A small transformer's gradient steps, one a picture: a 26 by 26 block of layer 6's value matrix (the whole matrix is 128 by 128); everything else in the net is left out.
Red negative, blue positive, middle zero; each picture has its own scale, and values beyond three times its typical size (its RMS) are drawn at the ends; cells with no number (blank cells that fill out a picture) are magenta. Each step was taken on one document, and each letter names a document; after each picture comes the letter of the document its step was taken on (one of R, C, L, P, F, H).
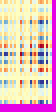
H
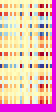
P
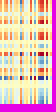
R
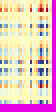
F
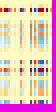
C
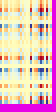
F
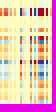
H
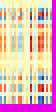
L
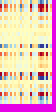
P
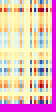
F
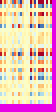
L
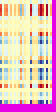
F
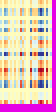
C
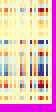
C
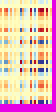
H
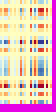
C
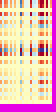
P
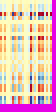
L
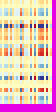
R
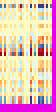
L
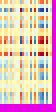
R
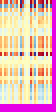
R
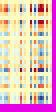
C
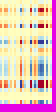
C
